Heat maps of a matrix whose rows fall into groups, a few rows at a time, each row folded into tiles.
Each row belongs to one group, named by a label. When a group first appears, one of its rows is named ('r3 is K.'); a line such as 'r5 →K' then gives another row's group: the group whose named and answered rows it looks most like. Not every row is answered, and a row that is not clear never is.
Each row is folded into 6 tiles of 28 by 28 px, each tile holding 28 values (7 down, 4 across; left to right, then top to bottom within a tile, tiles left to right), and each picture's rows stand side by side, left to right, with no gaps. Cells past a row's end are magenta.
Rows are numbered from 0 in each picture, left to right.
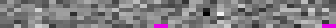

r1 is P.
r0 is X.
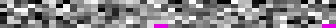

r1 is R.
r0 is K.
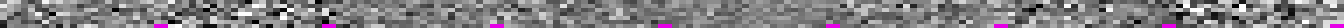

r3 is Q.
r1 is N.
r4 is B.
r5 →K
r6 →Q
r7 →K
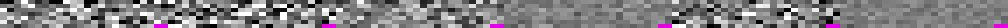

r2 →R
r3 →X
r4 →N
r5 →X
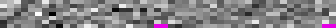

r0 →B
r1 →X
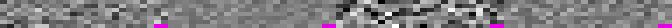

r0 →X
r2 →P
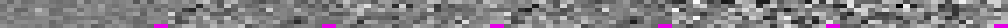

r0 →B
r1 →Q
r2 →K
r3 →Q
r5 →K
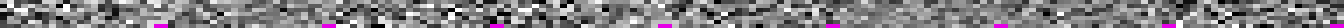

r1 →B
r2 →N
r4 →P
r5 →R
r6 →P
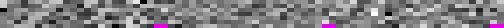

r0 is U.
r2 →B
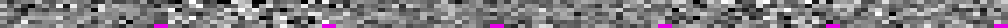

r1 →R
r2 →Q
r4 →U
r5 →B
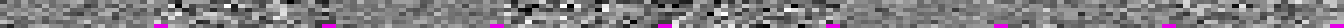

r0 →X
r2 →X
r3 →Q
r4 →P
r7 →K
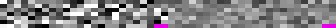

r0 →N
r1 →R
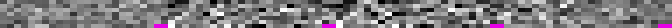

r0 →X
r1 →P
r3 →Q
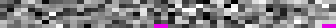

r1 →K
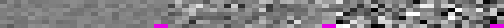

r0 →X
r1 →K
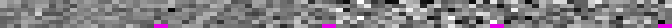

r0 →B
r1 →U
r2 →R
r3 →U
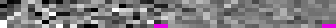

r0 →P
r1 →Q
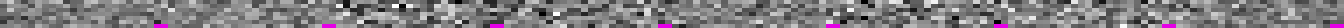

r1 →R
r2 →Q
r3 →P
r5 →U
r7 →Q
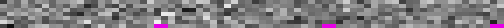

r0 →X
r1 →Q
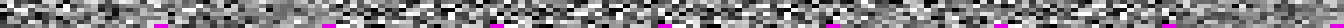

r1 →K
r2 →N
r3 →N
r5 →R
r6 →N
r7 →K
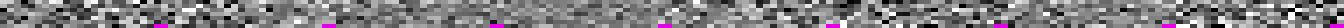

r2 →U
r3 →X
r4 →R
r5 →P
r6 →B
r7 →N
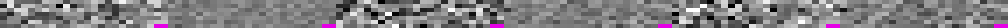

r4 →K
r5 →U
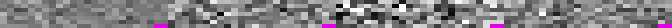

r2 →K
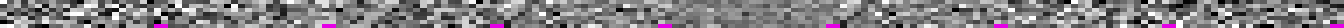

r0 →N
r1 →K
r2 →U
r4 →X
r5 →B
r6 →R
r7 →P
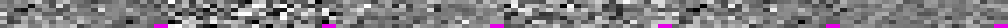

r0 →Q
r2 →K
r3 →K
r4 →Q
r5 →U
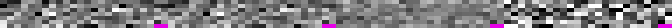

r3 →N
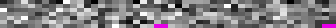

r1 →Q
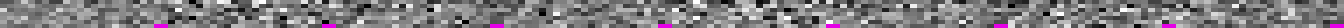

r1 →U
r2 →Q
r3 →P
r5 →Q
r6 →P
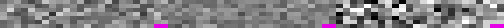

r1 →X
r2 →K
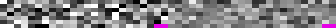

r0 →N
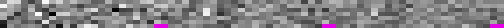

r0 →B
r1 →B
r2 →B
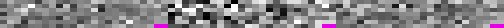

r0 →K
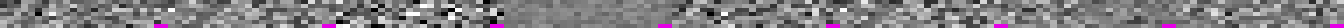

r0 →P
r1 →R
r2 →N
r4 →P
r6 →Q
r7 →B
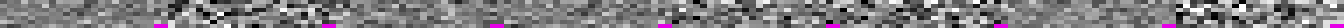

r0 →X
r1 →P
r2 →Q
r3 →X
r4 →U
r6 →R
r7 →K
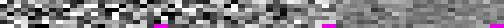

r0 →N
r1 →K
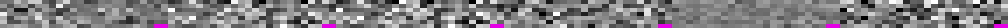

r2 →R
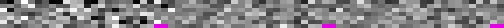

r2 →R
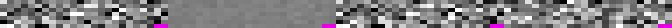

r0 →N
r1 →X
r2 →N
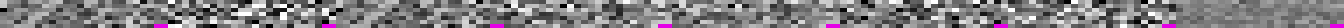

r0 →U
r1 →N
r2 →U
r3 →K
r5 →U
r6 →R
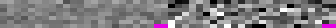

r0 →U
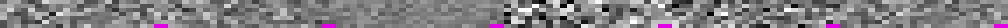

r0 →B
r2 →B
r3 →K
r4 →P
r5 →B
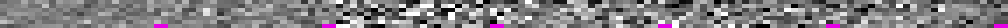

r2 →N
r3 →R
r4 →P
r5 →Q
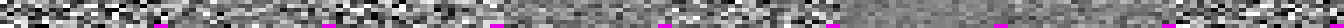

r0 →N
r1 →B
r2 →K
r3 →X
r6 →U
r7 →N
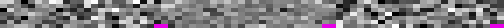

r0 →U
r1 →B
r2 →P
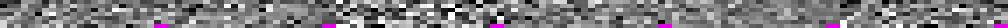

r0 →P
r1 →Q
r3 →U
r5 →P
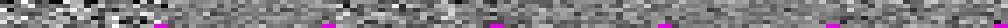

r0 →R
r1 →B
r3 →X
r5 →U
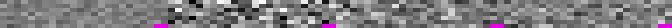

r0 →X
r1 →U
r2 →Q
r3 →X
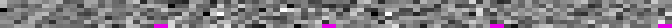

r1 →P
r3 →X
